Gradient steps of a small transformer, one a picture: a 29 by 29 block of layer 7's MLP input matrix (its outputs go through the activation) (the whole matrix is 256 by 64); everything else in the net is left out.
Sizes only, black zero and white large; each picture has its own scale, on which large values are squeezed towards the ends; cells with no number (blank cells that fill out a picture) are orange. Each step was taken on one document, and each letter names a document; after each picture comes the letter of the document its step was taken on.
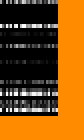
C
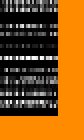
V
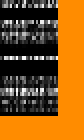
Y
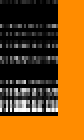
C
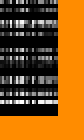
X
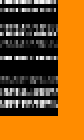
V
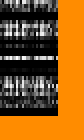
V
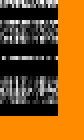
Y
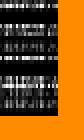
V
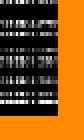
X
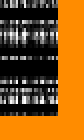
Y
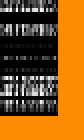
V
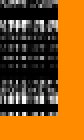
Y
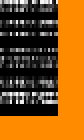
X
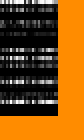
X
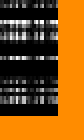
Y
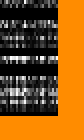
Y
